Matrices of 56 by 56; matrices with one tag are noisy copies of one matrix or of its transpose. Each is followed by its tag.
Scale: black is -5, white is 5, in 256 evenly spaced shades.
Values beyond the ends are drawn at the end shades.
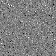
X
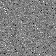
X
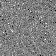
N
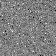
N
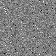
X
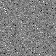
X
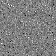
X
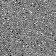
N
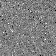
N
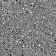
N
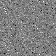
X
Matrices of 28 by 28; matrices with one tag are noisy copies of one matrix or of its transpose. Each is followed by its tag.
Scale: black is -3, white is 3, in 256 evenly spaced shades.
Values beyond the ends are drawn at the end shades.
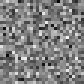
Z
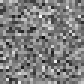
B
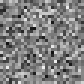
B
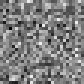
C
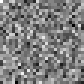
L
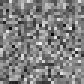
C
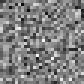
C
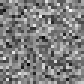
B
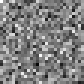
L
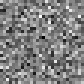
B
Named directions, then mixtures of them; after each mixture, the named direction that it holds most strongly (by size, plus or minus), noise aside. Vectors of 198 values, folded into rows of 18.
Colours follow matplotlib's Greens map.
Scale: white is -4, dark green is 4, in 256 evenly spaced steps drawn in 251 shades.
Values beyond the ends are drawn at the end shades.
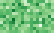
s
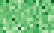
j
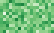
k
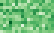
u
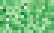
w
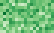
u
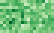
s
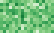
k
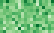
j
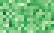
k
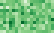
s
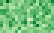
j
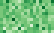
j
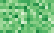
k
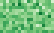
u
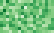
w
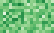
k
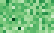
j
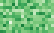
u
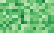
k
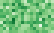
s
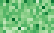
j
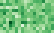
u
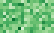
k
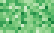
k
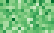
j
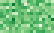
s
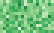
j
